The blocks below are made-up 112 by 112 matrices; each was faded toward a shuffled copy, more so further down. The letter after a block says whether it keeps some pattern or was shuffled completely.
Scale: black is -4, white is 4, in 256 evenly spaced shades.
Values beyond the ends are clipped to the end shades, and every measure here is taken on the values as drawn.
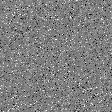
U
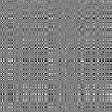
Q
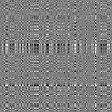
Q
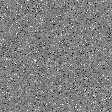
U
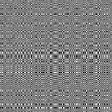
Q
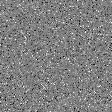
U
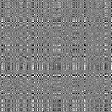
Q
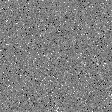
U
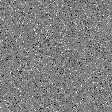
U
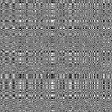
Q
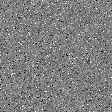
U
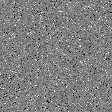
U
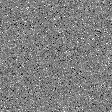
U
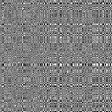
Q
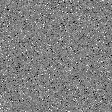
U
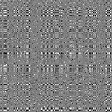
Q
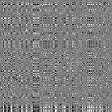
Q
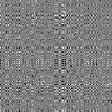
Q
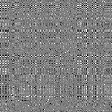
Q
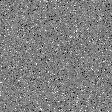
U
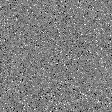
U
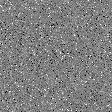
U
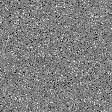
U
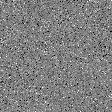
U
